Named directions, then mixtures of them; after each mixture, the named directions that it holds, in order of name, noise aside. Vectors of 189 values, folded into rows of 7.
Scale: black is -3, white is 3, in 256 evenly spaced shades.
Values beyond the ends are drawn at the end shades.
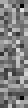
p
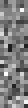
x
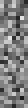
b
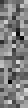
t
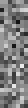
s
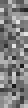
s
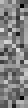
b, p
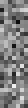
s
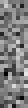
p, x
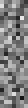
b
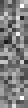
b, p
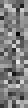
p, t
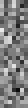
b, x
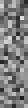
b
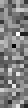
s, t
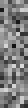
s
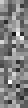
t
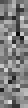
b, t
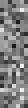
s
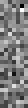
p, s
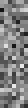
s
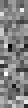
x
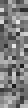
s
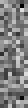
p
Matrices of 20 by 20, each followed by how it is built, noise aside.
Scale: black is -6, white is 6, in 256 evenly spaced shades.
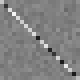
diagonal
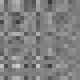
low rank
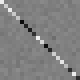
diagonal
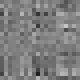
low rank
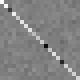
diagonal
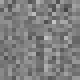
low rank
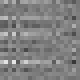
low rank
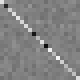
diagonal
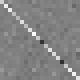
diagonal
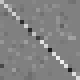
diagonal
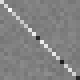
diagonal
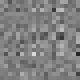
low rank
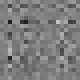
low rank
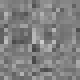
low rank
